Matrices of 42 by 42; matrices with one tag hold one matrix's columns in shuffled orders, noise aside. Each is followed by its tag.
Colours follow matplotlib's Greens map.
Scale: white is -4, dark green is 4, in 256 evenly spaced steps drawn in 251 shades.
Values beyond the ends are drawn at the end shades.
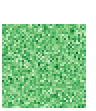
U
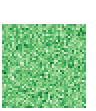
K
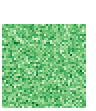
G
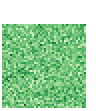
G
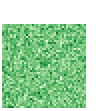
K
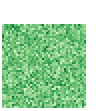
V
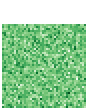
K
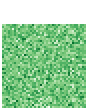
G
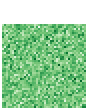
U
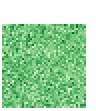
V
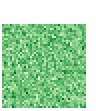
K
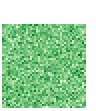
G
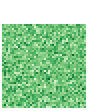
G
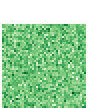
K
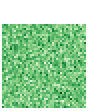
K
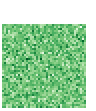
U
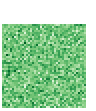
G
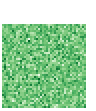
U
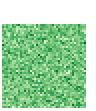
G
